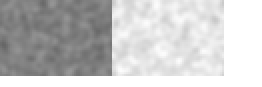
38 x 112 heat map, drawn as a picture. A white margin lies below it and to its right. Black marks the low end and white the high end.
The table splits into one row of 2 panels. Panel 1,1: middling, blotchy, faint in contrast. Panel 1,2: very high, blotchy, faint in contrast.
